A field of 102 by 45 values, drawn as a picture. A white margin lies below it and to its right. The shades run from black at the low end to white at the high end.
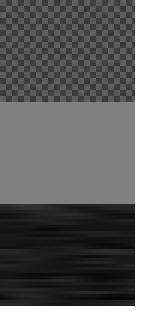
It is made of 3 by 1 panels. Panel 1,1: low, checkered. Panel 2,1: middling, flat. Panel 3,1: very low, streaked across, faint in contrast.
